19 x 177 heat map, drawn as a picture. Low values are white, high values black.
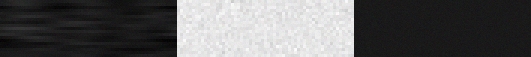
The table splits into one row of 3 panels. Panel 1,1: very high, streaked across, faint in contrast. Panel 1,2: very low, fine-grained, faint in contrast. Panel 1,3: very high, flat.
